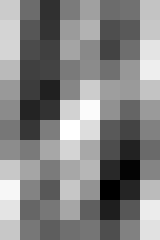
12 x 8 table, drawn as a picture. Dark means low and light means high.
Stripes: upright, repeating 2 times. Calmest part: top middle. Ninth with the highest average: centre.
